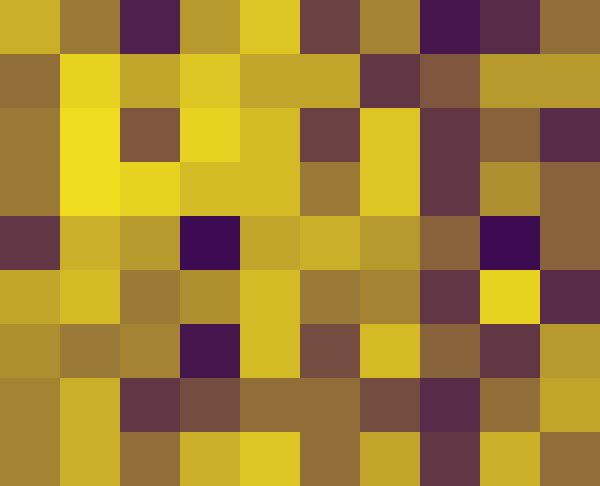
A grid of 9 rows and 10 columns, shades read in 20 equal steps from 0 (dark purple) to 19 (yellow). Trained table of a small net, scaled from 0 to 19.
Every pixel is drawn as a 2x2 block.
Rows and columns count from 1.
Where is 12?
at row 4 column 9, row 6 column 4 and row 7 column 1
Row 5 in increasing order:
0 0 4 8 8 13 13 14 15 15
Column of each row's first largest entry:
5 2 2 2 2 9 5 2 5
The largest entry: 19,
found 2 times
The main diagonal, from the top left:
15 18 7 16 14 10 16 3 15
